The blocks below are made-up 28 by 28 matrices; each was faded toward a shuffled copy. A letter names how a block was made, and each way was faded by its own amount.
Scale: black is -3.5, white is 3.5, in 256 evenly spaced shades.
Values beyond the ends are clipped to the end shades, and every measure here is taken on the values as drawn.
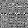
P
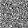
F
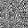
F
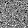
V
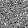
V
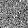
V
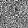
F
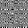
P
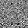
F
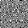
F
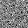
V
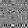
P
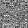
F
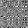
P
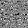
F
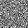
V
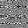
P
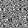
F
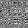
P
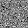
V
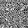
F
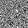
V
